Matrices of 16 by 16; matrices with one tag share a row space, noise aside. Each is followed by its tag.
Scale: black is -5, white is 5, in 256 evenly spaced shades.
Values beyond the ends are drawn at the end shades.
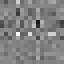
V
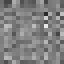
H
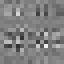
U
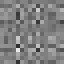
V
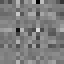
V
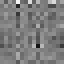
V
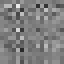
U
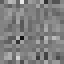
U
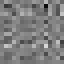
H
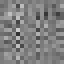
U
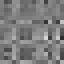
H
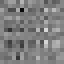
U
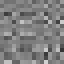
H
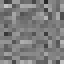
H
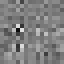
U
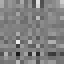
V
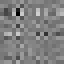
U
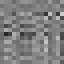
H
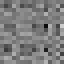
H
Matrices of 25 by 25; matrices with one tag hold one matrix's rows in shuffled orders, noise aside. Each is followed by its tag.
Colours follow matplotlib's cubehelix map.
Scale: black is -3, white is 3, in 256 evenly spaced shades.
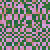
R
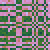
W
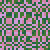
R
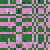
W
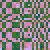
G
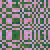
G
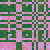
W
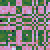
W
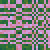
W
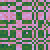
W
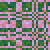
W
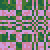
W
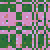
W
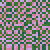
R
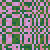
G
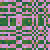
W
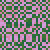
R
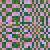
G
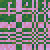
W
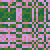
W
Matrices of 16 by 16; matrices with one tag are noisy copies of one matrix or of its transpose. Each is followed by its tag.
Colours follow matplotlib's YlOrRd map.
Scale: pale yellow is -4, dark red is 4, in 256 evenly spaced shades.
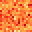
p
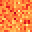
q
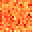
p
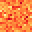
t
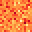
q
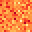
q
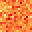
t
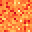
q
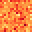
p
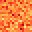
q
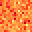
q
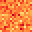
q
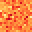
t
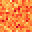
t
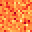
q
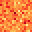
q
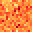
t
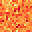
t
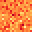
q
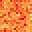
p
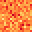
q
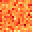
p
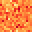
t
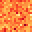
p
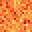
q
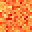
t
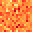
t
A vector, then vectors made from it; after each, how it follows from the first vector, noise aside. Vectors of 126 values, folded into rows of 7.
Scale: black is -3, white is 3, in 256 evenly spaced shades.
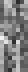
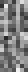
wrapped around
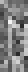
wrapped around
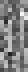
wrapped around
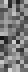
sign-scrambled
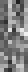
reversed
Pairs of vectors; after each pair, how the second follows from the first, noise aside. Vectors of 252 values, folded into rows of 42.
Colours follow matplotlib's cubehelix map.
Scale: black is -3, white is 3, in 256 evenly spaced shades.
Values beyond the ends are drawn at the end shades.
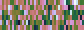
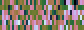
negated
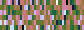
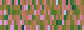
shrunk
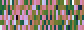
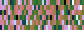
sign-scrambled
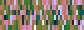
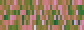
shrunk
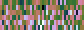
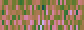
shrunk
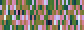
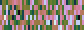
sign-scrambled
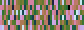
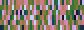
negated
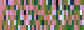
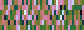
sign-scrambled
